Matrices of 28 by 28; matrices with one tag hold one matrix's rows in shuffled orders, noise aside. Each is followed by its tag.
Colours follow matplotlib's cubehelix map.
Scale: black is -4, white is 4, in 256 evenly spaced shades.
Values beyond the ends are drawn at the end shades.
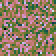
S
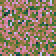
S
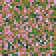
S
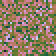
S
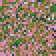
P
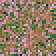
P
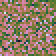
S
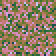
S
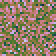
P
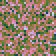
P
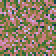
P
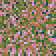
P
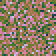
P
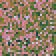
S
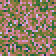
S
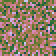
P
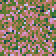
P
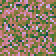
S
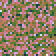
S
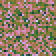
S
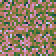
S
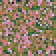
S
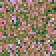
P
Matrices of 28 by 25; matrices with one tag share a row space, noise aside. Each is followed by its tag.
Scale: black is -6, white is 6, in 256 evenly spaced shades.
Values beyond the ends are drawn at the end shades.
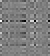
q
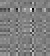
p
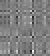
p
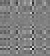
p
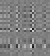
p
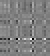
p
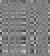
q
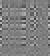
q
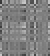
q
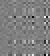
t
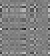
q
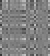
q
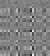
p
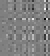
t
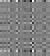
p
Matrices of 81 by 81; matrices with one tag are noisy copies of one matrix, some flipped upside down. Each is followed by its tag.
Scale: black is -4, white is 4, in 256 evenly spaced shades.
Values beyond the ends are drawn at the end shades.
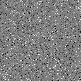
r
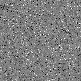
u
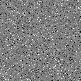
r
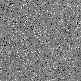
u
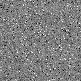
u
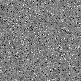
u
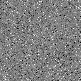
r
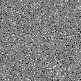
r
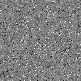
u
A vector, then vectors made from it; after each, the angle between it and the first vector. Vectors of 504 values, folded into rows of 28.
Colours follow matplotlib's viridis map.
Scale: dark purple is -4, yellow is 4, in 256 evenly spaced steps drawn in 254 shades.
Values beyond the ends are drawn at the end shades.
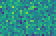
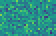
partly aligned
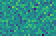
partly aligned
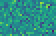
orthogonal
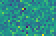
partly opposed
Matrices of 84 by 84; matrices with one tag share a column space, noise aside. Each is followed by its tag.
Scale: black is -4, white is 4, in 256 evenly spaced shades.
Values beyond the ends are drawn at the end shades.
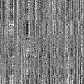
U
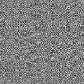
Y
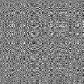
Y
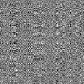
Y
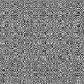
Y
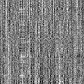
U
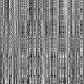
U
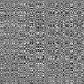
Y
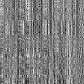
U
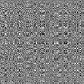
Y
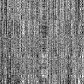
U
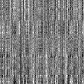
U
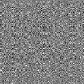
Y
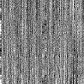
U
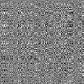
Y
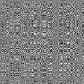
Y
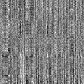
U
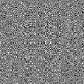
Y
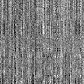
U
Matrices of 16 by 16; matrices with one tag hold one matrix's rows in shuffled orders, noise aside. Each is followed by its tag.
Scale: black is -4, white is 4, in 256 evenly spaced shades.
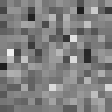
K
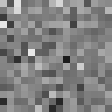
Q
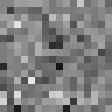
Q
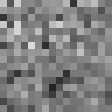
Q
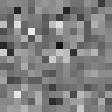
Q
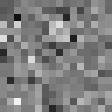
Q
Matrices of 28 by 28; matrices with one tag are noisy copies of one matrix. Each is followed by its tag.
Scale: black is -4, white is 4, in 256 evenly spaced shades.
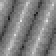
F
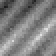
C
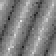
F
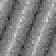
F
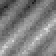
C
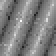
F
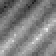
C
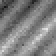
C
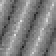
F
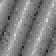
F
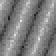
F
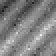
C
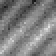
C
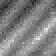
C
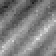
C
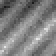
C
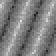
F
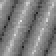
F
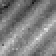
C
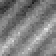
C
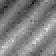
C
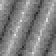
F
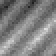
C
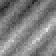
C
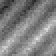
C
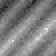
C
